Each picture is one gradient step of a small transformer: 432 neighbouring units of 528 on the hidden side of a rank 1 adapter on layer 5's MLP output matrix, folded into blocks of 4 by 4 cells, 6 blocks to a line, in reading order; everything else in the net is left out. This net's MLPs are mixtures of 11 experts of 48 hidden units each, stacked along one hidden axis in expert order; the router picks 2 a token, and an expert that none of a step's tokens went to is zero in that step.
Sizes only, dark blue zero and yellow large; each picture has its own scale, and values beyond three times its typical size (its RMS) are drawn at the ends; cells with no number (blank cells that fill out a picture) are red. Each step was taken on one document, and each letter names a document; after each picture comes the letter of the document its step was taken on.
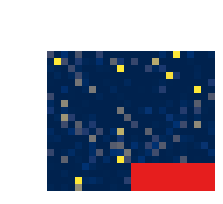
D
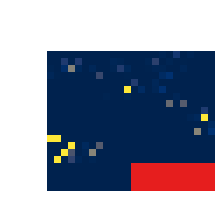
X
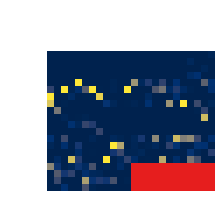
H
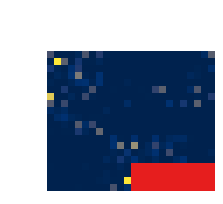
D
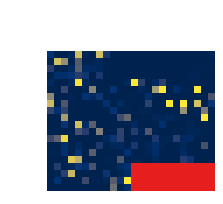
D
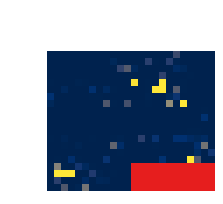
H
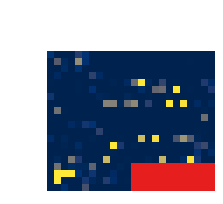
H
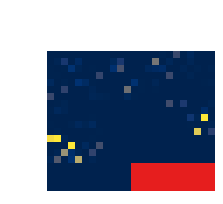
X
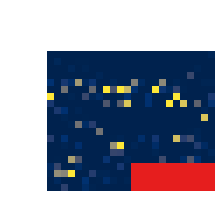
H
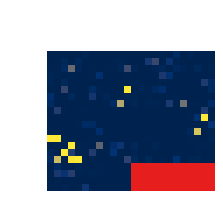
X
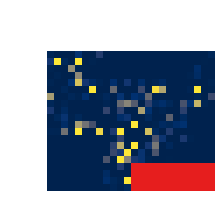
D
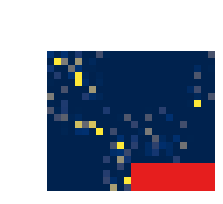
D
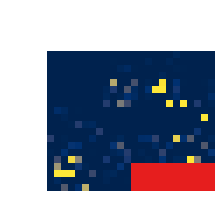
H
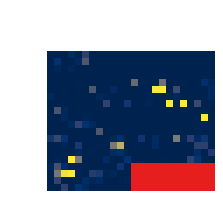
H
